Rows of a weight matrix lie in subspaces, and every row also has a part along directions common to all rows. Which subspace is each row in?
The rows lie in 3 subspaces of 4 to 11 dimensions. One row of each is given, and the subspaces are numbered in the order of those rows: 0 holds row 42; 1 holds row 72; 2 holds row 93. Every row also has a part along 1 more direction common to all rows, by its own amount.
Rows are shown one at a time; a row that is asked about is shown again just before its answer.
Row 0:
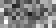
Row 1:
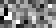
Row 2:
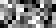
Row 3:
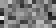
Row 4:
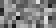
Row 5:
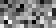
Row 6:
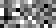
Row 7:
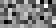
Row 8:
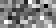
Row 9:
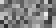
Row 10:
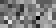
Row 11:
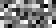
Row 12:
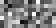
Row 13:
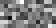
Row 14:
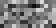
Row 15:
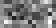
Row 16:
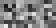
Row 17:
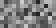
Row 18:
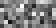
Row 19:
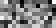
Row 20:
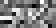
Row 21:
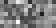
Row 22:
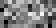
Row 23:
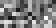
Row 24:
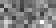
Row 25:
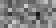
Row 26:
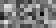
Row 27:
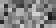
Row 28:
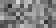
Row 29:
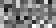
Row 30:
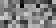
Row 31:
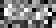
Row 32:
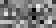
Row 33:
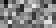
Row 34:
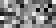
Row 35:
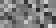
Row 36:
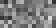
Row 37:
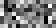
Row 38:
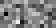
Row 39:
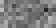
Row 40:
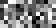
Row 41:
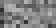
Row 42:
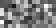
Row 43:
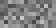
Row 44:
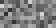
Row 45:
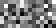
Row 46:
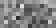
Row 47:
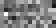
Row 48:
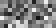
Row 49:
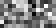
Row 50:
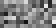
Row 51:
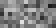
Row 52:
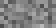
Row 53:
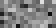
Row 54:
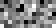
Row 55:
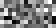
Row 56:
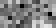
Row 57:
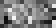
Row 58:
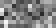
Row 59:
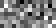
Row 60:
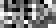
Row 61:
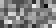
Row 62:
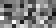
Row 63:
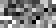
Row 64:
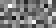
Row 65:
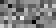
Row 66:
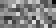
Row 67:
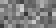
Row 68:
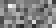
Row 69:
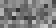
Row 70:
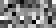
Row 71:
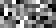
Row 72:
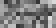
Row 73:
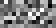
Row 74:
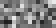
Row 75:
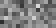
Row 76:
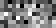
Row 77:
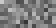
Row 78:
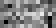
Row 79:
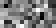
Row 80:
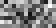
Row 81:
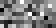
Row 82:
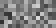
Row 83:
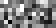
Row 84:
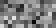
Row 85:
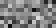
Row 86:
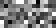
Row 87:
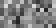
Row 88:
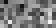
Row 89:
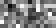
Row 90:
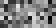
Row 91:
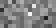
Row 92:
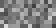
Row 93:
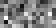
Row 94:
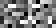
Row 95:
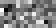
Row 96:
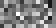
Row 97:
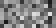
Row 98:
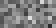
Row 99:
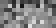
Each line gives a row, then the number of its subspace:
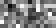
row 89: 0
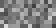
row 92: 2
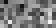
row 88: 2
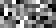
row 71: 0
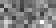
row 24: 1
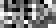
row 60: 0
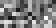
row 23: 1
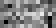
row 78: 1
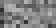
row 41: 0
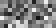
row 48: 1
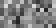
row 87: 0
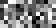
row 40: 2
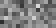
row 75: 0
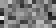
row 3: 0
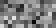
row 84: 2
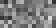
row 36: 2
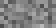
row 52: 2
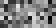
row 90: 2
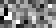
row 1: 0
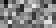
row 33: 2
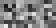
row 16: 1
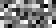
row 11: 0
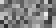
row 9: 2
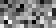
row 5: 2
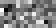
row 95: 1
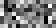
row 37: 1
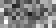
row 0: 1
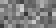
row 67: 2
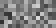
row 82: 0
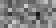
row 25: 1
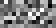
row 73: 0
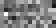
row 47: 1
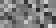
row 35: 0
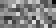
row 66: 1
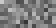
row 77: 0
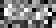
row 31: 1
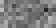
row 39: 1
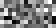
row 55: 0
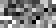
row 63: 1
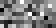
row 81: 1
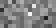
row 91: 1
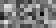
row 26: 1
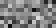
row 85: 1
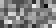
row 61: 0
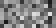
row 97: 1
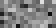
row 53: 0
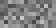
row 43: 2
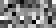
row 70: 0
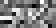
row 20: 0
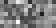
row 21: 0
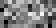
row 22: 1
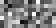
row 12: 0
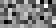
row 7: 0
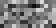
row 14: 0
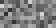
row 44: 0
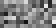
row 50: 0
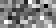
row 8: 0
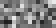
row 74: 1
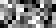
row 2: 2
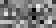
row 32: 0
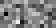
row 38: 0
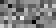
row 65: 2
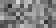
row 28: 1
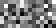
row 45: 0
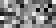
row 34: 0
